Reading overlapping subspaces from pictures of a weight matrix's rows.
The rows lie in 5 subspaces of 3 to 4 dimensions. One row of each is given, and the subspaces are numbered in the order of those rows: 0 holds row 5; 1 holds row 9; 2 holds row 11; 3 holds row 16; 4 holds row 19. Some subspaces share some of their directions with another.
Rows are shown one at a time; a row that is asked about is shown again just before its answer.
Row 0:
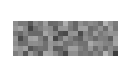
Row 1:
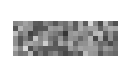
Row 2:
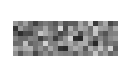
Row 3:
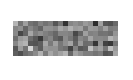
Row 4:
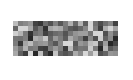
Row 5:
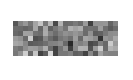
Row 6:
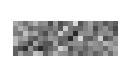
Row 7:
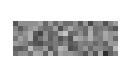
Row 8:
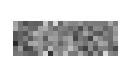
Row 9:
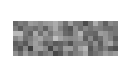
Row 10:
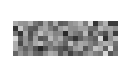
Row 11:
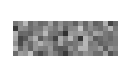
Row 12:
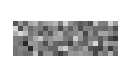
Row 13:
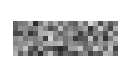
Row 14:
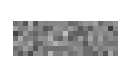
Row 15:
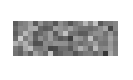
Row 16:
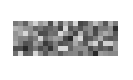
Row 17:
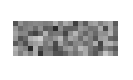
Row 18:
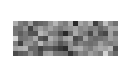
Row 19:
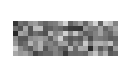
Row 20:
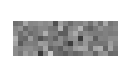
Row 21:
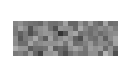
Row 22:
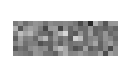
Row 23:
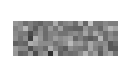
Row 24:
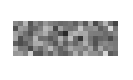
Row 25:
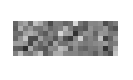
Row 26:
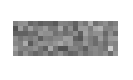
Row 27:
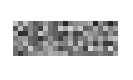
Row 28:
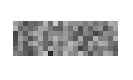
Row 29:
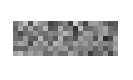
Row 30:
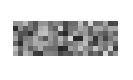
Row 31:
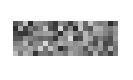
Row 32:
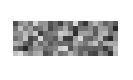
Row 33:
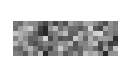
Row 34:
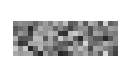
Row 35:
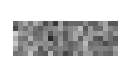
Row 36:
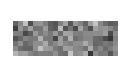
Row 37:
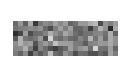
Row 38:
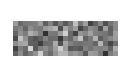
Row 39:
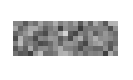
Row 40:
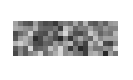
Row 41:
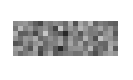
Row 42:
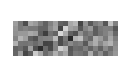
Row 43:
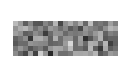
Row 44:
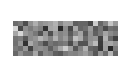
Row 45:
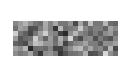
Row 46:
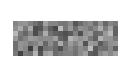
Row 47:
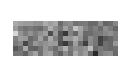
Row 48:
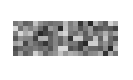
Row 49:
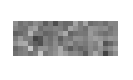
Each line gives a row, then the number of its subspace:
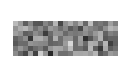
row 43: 0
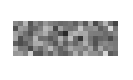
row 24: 2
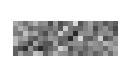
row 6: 3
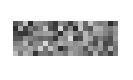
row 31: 3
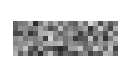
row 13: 2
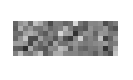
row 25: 3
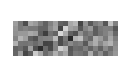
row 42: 3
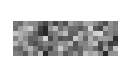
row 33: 0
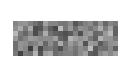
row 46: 4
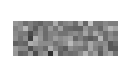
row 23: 0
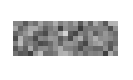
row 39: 2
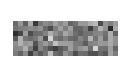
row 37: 2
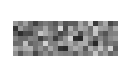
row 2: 3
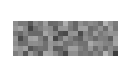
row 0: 1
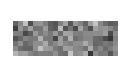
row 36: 3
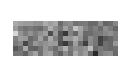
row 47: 4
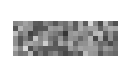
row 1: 0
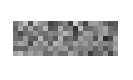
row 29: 3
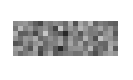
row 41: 4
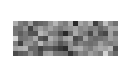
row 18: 3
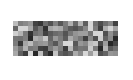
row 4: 0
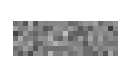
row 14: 2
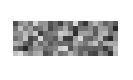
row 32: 3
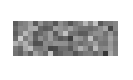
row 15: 2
